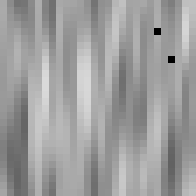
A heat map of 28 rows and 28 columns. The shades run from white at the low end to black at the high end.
The bottom left is the ninth with the highest average. Values change most from cell to cell in the top right. No overall slope runs across the table. The grain runs up and down. Overall the values sit about 40% of the way up the scale. Two lone cells stand out, each far higher than its neighbours.
